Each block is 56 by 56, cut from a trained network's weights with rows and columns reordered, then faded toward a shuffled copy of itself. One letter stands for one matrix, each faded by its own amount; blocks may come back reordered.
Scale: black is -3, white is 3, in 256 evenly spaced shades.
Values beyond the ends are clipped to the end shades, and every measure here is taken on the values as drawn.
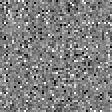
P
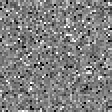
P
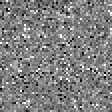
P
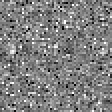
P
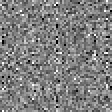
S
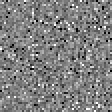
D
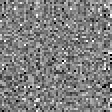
S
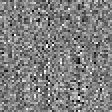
S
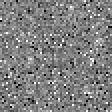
D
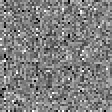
S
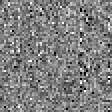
S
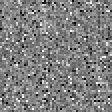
D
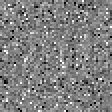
D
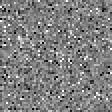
D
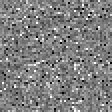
D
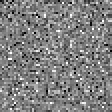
P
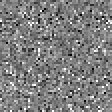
P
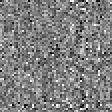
S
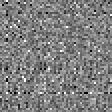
S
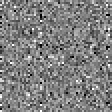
S
